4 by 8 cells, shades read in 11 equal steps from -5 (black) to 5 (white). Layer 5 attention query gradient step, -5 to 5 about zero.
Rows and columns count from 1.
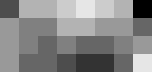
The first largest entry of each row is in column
5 4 1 8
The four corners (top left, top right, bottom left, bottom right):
-2 -5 1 4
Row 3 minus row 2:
0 0 -1 -2 -3 -2 -1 2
